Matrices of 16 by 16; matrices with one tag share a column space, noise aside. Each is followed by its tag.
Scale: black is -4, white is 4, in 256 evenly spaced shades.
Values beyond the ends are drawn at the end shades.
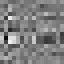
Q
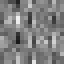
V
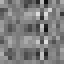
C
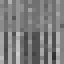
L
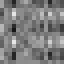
C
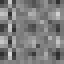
C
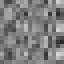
C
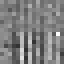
L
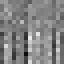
L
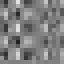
C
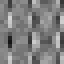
V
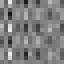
C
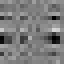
Q
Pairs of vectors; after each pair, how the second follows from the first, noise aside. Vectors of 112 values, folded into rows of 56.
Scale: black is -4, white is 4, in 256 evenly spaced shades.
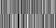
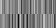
sign-scrambled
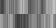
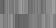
shrunk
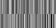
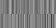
shrunk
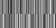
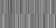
shrunk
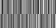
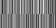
sign-scrambled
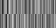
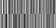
sign-scrambled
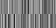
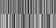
sign-scrambled
